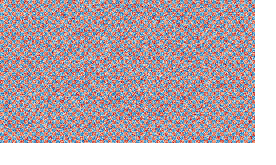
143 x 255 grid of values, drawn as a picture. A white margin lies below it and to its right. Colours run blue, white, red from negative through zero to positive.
Grain: checkered. Average level on the scale: 50%. Slope: none. Histogram: two levels.
